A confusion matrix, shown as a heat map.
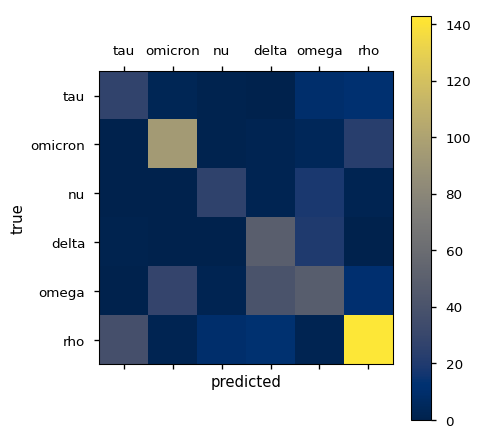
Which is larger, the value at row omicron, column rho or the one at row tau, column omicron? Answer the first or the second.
the first
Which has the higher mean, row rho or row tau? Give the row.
rho
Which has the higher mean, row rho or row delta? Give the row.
rho
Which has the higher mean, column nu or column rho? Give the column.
rho
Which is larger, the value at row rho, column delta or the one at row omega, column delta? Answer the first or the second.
the second
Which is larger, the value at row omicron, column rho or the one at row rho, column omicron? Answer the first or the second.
the first
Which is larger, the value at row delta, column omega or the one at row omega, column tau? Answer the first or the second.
the first
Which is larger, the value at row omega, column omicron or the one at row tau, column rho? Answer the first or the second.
the first
